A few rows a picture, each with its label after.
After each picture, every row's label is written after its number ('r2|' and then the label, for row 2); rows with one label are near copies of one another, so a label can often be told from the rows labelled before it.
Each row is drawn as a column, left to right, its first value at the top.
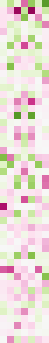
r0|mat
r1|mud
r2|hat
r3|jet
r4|hat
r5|mud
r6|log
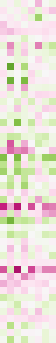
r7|mat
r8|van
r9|mat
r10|van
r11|mat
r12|jet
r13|mat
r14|mat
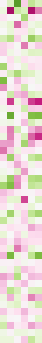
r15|van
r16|hat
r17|log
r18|jet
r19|hat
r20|hat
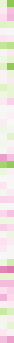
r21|mud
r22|mud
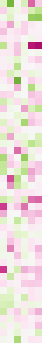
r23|mat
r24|log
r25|van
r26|mat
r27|jet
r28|jet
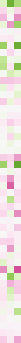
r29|mud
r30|log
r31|mud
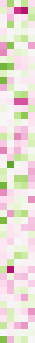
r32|van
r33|mud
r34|hat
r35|hat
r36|jet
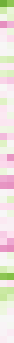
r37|log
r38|log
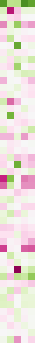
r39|log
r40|hat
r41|mud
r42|log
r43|log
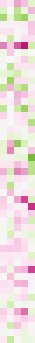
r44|jet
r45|van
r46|jet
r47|jet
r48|mat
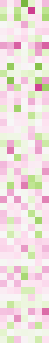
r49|jet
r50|van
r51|jet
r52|log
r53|hat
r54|van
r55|jet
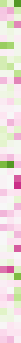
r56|mud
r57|mud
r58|log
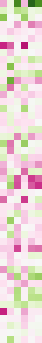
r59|jet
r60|van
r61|log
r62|jet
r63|log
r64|log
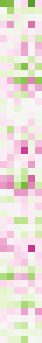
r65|log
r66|log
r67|van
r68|van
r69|log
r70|van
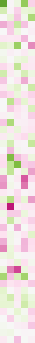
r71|log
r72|mat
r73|mud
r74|log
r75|jet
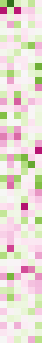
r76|hat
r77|log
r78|hat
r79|mat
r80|mud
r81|van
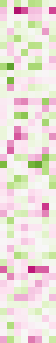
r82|mud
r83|van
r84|hat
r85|hat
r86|mud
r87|mud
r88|mat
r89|hat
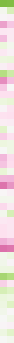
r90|log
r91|log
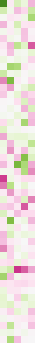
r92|log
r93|van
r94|mud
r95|mat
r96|jet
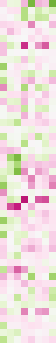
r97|van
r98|mat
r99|mat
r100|jet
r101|log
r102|jet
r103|jet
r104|log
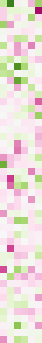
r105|mud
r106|log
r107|van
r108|van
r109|jet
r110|hat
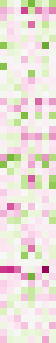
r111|mud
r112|mat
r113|mat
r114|hat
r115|log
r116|hat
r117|mud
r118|hat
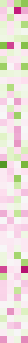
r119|mud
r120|jet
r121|hat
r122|mud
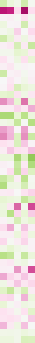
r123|hat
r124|hat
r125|mat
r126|hat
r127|mat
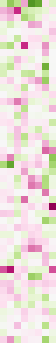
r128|mud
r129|mud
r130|hat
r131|jet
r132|log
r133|log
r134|van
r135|mat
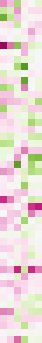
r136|jet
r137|jet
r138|mud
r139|van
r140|mat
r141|mat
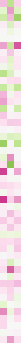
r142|jet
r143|mud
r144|jet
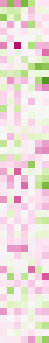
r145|jet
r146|log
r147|jet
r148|log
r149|mud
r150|van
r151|van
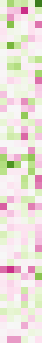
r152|mat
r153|mud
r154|mud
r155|hat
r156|mat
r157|log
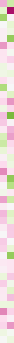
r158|jet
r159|hat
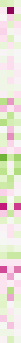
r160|mat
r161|hat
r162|mat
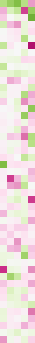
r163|mud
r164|log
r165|log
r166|hat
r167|jet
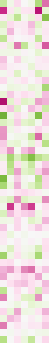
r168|hat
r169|mat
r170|jet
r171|mat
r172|mat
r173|hat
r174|jet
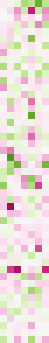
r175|van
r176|mat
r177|mud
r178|log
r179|hat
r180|log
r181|mud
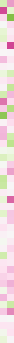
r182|hat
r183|jet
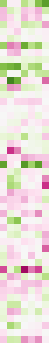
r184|mud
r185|van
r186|van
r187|mud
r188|mud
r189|mud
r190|log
